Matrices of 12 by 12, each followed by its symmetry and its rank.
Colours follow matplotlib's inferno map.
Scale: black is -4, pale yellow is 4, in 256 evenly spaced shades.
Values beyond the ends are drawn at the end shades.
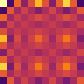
symmetric, rank one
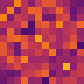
symmetric, full rank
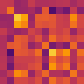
symmetric, rank two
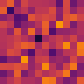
symmetric, full rank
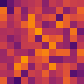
neither, full rank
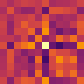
symmetric, rank two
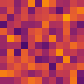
neither, full rank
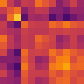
symmetric, rank two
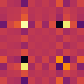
symmetric, rank one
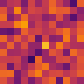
neither, full rank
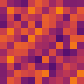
symmetric, full rank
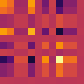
symmetric, rank one
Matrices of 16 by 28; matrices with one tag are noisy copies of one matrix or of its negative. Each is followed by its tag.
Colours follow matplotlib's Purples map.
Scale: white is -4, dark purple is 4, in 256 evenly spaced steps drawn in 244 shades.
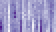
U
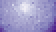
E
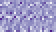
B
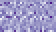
B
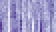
U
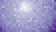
E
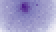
E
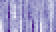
U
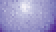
E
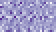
B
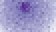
E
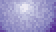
E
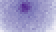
E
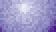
E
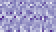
B
